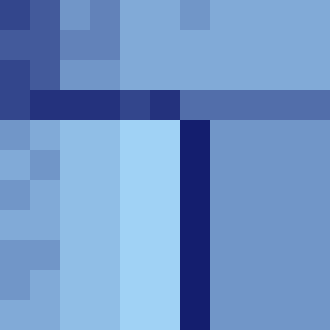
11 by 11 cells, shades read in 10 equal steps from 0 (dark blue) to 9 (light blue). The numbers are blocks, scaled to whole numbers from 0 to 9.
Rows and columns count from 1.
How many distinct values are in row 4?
3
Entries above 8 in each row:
0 0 0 0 2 2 2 2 2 2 2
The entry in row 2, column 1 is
3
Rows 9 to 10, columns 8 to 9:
6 6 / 6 6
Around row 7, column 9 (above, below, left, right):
6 6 6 6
